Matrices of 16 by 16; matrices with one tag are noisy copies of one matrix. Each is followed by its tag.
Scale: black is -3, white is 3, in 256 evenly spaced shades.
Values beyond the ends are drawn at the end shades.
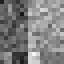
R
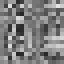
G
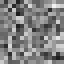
G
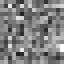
G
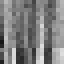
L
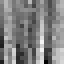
L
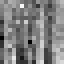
L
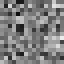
G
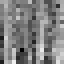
L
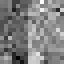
R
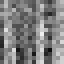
L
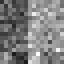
R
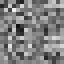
G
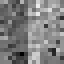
R
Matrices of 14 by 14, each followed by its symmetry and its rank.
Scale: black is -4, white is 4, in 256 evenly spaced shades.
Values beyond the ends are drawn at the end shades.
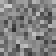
neither, full rank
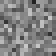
neither, full rank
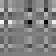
neither, rank one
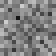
symmetric, full rank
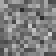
neither, full rank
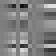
neither, rank one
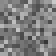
neither, full rank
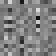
neither, rank three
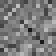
symmetric, full rank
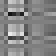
neither, rank one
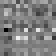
neither, rank three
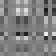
neither, rank one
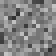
symmetric, full rank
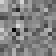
neither, rank three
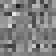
neither, rank three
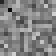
symmetric, full rank
